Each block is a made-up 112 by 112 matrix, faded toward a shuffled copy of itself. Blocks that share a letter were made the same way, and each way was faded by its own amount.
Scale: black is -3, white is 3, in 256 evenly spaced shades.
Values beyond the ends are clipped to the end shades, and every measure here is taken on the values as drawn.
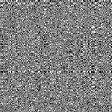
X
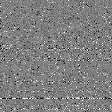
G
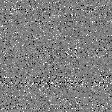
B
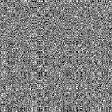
X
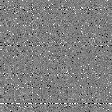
G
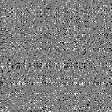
G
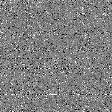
B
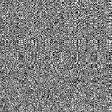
X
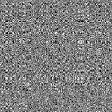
X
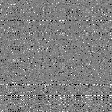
G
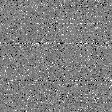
B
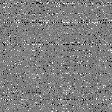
G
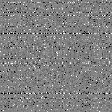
G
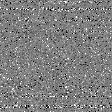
B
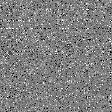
B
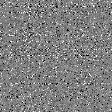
B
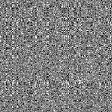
X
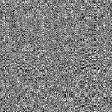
X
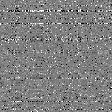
G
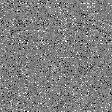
B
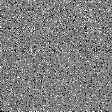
B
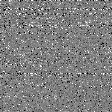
B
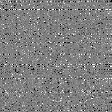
G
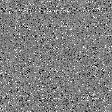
B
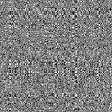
X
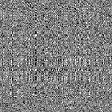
X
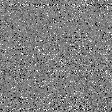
B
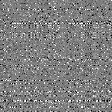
G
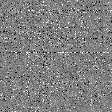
B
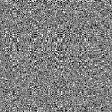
X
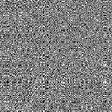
X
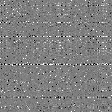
G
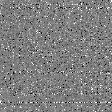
B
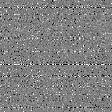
G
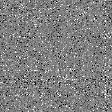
B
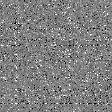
B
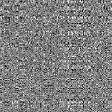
X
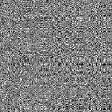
X
